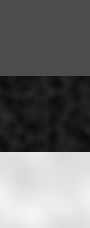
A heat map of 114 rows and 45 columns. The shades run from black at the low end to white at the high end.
The table splits into 3 rows of 1 panel. Panel 1,1: low, flat. Panel 2,1: very low, blotchy, faint in contrast. Panel 3,1: very high, smooth, faint in contrast.
